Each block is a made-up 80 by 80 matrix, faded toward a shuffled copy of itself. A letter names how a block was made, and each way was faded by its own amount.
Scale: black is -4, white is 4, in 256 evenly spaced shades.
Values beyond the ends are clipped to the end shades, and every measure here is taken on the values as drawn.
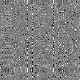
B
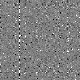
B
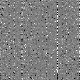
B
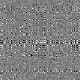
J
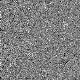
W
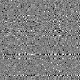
J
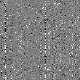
B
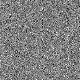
W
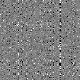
B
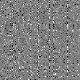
B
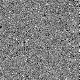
W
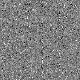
W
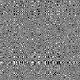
J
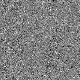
W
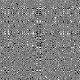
J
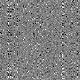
B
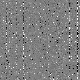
B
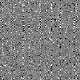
B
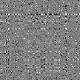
J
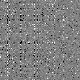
B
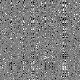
B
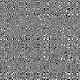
J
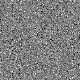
W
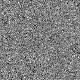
W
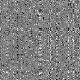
B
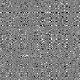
J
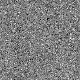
W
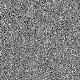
W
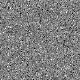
W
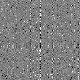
B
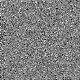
W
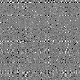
J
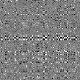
J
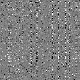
B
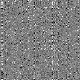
B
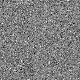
W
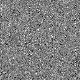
W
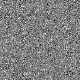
W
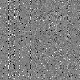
B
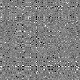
J
